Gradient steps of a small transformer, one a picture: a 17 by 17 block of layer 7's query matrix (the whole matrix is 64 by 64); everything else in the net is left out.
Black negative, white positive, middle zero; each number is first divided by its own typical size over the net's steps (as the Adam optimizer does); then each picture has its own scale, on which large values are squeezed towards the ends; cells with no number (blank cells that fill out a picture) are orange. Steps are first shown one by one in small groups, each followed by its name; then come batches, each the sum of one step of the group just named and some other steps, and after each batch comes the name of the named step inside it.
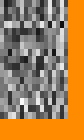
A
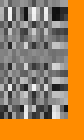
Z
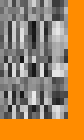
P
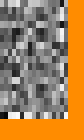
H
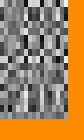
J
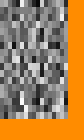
H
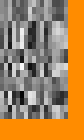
P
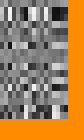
Z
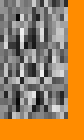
P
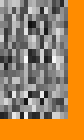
H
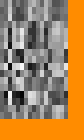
P
